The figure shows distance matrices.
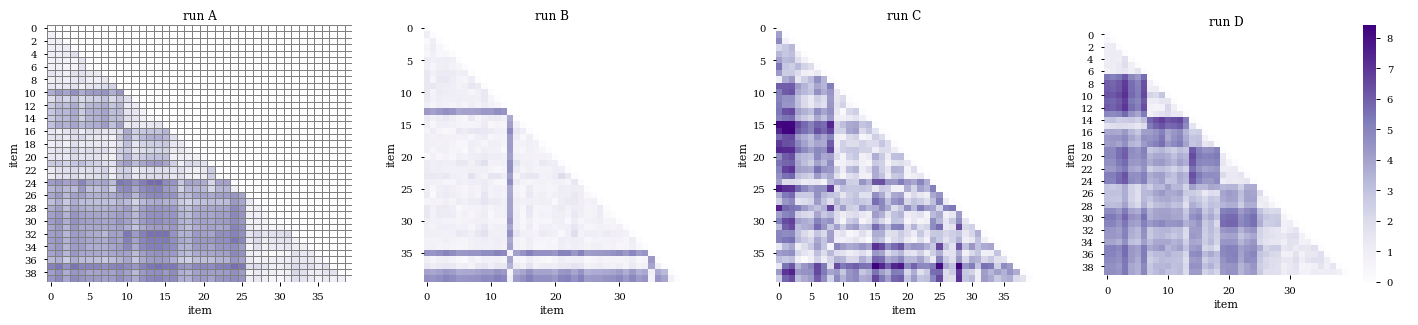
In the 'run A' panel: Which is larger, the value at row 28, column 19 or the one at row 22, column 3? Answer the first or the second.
the first
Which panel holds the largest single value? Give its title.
run C
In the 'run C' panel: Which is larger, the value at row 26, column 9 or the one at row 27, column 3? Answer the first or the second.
the first
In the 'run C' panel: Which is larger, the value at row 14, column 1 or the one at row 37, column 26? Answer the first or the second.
the first
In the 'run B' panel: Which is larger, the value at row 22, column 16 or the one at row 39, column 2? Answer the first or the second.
the second
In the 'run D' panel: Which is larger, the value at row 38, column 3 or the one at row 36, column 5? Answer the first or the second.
the first
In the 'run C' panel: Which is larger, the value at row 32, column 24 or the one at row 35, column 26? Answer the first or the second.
the first
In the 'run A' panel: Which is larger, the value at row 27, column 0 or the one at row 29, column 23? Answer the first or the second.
the second
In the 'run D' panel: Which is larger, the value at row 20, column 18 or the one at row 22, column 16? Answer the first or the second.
the first
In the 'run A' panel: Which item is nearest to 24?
25
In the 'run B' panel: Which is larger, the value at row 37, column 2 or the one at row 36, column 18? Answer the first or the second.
the first
